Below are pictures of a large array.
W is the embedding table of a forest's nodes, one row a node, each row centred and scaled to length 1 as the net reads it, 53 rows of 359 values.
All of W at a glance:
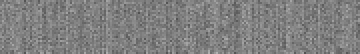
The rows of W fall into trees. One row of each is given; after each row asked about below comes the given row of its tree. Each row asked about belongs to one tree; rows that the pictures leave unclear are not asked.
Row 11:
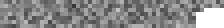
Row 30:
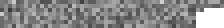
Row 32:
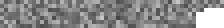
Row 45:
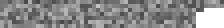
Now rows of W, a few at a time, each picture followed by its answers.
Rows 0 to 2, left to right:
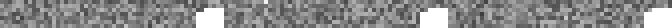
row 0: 45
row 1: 32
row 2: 45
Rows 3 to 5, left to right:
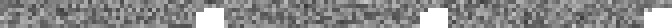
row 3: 32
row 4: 11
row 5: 30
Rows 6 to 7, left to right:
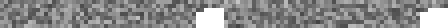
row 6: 45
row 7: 11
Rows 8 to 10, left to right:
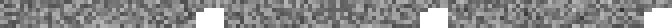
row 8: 45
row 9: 32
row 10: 30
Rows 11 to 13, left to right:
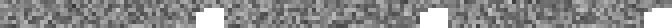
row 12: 11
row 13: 32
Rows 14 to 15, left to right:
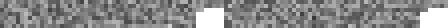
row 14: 32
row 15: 30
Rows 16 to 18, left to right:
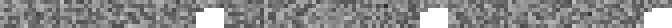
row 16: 11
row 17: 45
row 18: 45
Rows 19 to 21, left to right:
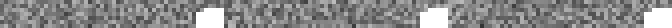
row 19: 32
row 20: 32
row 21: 11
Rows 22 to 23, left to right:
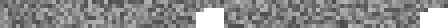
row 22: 45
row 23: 11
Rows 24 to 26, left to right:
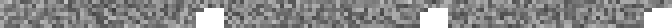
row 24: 11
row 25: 32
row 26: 32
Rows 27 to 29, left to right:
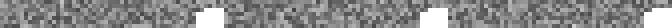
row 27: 11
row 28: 45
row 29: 45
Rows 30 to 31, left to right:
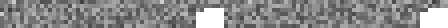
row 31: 32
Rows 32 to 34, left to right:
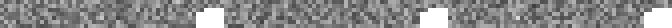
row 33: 11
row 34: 45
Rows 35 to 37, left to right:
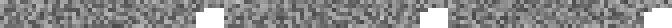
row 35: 11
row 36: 11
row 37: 11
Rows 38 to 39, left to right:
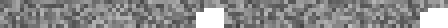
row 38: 45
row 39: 45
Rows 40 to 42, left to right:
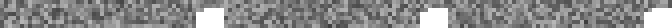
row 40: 32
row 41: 11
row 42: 45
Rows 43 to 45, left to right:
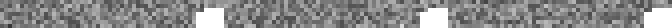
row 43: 45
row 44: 11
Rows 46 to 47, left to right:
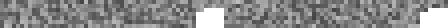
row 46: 32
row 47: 11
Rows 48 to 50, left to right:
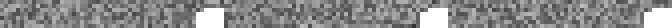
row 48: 45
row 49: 32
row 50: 32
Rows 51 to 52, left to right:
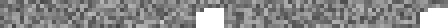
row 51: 30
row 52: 32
